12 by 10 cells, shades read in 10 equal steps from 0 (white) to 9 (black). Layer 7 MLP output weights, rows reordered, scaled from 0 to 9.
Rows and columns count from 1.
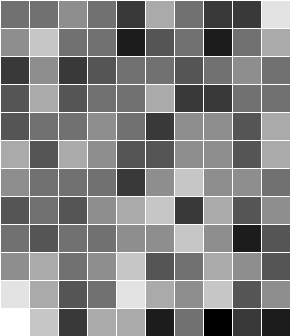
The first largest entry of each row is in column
5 5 1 7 6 2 5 7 9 6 3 8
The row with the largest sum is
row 3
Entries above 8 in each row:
0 0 0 0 0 0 0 0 0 0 0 1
